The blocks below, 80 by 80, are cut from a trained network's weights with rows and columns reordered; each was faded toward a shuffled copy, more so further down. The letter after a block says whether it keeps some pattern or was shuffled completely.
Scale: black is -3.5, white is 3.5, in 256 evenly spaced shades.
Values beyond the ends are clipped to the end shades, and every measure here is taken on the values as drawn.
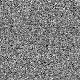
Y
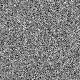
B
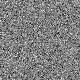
B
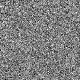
Y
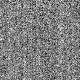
Y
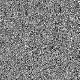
Y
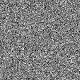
B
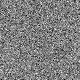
B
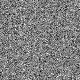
B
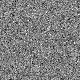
B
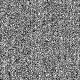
Y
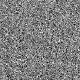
Y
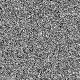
B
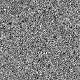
Y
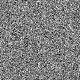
Y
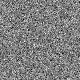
B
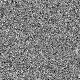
B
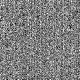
Y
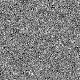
Y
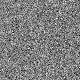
B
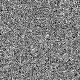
B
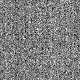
Y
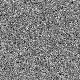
B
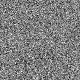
B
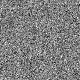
B
